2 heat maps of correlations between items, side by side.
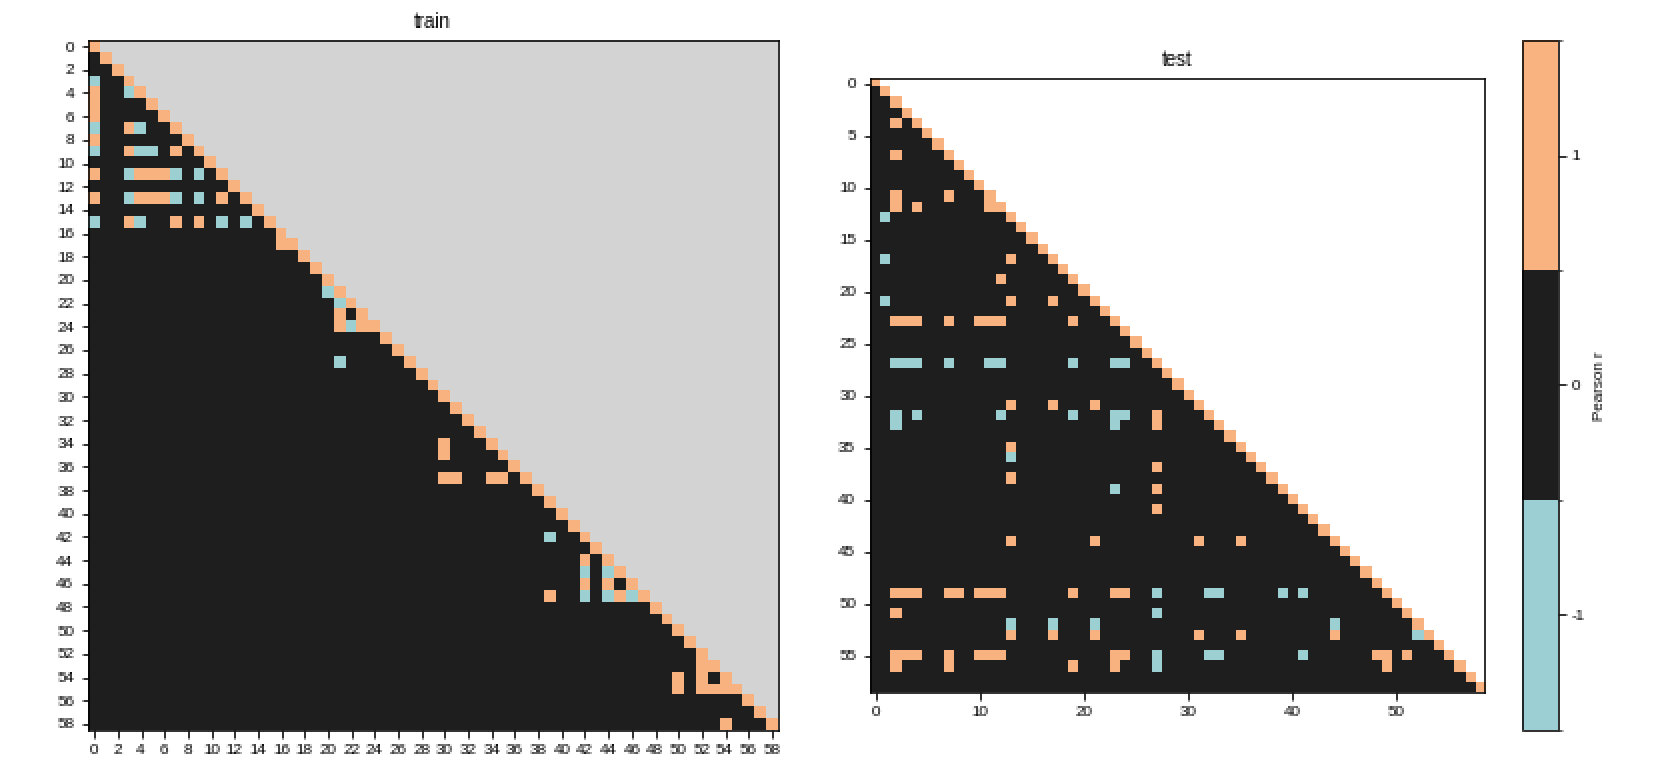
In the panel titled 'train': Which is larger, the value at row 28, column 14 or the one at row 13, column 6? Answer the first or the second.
the second
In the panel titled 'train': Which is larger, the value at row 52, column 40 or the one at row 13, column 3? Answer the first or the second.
the first
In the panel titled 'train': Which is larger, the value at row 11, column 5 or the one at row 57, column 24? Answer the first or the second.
the first
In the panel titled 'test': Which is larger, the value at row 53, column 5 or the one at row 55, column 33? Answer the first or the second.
the first
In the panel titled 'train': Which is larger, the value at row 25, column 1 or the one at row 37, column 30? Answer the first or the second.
the second
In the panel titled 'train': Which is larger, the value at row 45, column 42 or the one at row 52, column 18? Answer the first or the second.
the second
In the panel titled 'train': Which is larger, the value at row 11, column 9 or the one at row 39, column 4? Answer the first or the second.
the second
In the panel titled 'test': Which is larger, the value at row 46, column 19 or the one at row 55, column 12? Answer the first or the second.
the second
